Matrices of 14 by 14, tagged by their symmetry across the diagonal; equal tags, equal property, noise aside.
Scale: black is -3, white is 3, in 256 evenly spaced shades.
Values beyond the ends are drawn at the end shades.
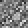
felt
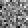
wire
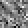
wire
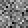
felt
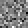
wire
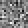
wire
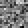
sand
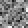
felt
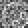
felt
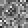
felt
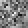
felt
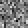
sand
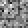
felt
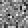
sand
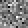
sand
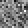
sand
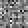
wire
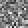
sand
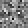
wire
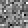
sand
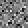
felt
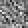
wire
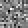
wire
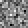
felt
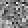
sand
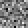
sand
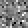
wire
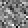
wire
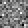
sand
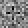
felt
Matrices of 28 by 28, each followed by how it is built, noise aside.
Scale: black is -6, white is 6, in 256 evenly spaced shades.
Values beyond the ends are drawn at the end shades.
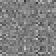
low rank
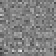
low rank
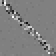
banded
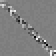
banded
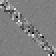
banded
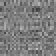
low rank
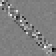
banded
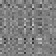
low rank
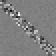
banded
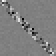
banded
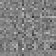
low rank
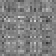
low rank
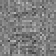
low rank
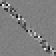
banded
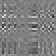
low rank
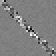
banded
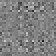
low rank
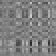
low rank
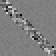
banded
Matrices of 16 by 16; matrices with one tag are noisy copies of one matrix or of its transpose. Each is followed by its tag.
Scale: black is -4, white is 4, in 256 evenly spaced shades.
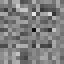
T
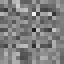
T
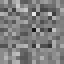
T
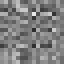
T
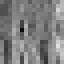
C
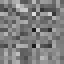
T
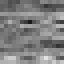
C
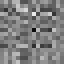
T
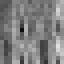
C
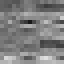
C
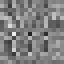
T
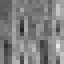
C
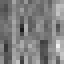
C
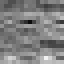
C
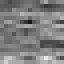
C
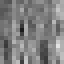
C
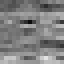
C
